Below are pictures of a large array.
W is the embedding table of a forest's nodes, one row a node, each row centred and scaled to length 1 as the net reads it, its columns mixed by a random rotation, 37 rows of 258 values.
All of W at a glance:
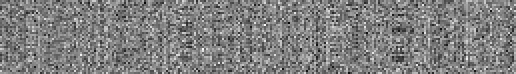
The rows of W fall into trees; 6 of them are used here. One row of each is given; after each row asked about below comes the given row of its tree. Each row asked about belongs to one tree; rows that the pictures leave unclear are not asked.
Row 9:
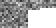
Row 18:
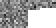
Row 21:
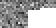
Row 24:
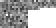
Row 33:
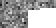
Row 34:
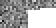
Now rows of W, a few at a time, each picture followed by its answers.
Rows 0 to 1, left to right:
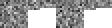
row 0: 34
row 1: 34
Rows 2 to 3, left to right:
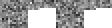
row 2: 24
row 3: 33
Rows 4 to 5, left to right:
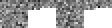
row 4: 21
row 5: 24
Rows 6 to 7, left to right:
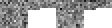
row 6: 18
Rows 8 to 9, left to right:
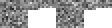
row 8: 24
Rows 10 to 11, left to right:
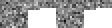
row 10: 33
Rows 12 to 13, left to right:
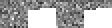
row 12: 34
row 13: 21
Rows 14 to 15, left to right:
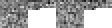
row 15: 21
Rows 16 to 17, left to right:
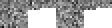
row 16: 34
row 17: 21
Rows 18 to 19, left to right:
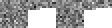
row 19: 9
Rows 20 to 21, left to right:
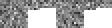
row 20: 34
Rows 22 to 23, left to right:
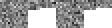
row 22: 18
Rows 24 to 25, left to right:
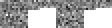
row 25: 24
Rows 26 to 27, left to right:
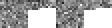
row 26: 21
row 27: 33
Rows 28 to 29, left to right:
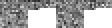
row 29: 21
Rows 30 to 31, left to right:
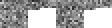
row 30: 21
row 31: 24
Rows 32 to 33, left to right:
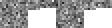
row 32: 18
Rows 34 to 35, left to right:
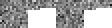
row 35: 9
